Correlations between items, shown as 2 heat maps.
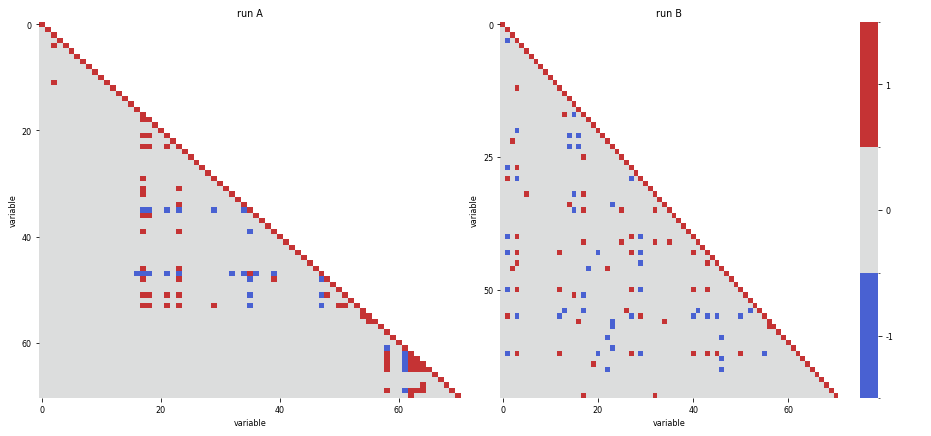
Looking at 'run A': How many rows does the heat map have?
71
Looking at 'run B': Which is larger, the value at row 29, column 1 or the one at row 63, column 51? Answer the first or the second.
the first
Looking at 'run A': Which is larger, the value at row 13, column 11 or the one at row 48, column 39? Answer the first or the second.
the second
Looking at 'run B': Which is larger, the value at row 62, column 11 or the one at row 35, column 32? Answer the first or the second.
the second
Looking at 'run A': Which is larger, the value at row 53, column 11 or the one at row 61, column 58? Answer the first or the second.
the first
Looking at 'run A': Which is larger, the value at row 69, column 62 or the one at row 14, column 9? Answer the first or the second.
the first
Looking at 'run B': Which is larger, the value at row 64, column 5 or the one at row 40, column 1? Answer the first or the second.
the first
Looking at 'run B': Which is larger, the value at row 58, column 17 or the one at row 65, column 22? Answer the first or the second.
the first
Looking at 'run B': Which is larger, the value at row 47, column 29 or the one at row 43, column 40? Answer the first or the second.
the second
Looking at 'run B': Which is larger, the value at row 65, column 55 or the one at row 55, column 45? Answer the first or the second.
the first
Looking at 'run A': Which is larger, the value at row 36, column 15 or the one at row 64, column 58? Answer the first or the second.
the second
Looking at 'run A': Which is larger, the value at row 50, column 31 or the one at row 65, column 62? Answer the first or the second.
the second
